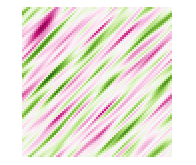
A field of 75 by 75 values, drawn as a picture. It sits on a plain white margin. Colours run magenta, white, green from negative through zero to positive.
No row or column stands out. The ninth with the lowest average is the top left. There is no overall slope. The halves do not mirror each other. Overall the values sit about 50% of the way up the scale. Streaks slant up to the right.
